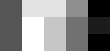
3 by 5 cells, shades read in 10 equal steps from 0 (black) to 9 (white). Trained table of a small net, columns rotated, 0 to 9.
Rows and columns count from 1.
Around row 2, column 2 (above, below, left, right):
8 9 3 7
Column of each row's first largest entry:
2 2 2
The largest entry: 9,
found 2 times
